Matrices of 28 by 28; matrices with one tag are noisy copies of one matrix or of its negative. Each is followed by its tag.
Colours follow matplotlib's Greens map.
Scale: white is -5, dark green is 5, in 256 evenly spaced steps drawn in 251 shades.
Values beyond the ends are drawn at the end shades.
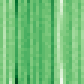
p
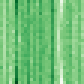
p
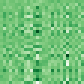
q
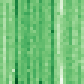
p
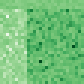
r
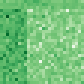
r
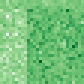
r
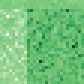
r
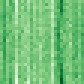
p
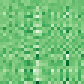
q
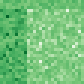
r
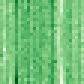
p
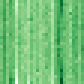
p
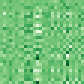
q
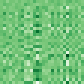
q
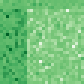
r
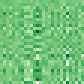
q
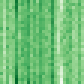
p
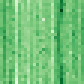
p
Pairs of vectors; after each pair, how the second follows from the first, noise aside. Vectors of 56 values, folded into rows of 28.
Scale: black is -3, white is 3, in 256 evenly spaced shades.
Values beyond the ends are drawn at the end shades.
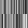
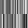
negated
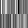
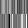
reversed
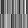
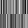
sign-scrambled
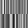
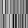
sign-scrambled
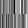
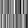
negated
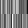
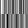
shuffled
